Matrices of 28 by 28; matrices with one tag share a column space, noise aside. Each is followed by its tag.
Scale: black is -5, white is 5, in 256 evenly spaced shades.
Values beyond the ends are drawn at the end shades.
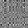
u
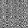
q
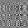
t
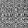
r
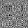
t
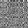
u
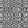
r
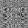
r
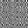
u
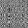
r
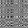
q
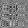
t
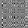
q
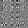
u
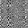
q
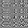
q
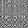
q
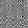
q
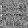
t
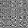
q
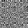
u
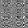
q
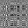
t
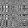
t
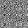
t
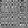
u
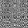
q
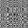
r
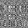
t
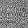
r
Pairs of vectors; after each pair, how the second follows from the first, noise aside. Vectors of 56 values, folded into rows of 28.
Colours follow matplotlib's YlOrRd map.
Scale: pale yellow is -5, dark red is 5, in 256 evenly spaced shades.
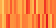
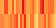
wrapped around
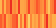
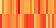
wrapped around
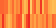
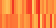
wrapped around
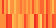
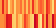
scaled up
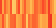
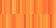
shrunk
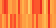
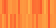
shrunk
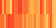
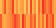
shuffled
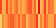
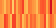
shuffled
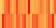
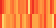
negated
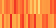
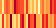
scaled up
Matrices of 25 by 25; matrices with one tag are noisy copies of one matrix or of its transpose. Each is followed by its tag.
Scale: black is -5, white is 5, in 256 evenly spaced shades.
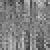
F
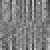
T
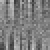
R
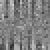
R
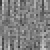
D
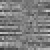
T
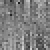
F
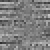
D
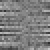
T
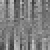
R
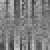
R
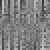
D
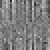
T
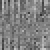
D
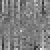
D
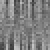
R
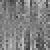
F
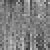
F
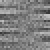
R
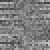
D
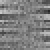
R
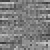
D
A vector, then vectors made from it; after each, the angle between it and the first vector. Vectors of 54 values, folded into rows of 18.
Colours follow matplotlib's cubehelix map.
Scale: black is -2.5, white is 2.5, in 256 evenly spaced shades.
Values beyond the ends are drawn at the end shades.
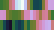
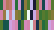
orthogonal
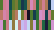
partly opposed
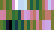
nearly parallel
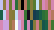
partly opposed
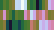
nearly parallel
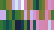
nearly parallel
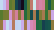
nearly opposite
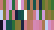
partly aligned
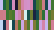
orthogonal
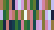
partly aligned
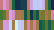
nearly opposite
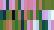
orthogonal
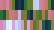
nearly opposite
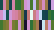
orthogonal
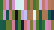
partly aligned
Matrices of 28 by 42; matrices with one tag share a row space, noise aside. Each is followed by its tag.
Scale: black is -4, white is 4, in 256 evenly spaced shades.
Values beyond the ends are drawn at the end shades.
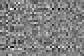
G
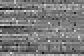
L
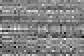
L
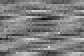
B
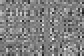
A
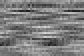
B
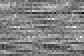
B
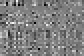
G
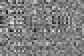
G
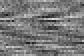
B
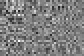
G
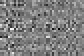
G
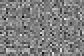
A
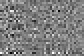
G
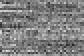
L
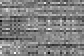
L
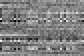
L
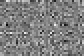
A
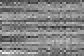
L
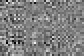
G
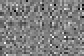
A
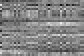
L
